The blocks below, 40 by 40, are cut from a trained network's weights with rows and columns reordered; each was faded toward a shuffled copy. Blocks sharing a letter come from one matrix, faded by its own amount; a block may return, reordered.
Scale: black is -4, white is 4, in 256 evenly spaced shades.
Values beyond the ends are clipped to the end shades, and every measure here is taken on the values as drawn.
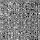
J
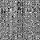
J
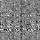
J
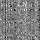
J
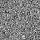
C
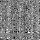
J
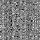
J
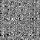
J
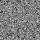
C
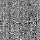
J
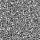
C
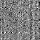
J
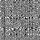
J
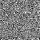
C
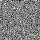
C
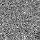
C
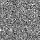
C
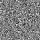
C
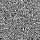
C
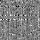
J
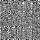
J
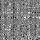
J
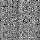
J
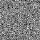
C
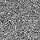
C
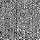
J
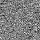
C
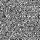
C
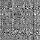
J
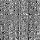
J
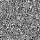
C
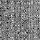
J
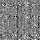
J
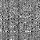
J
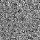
C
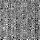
J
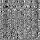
J
